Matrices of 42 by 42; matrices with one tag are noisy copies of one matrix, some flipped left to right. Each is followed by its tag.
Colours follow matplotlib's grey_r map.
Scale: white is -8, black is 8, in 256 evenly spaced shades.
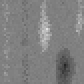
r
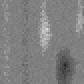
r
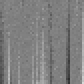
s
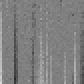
s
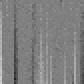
s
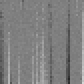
s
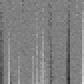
s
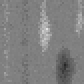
r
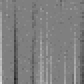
s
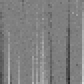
s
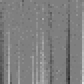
s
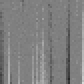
s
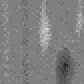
r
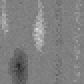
r
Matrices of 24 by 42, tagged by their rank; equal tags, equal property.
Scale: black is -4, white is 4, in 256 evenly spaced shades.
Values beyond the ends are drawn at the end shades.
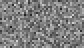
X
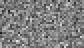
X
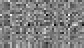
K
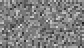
X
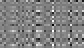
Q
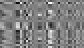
Q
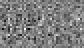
K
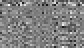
K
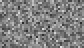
X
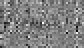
K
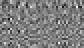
K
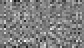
K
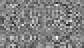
K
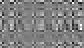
Q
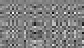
Q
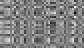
Q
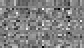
K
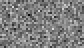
X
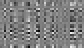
Q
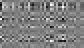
Q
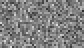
X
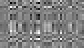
Q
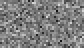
X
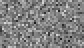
X
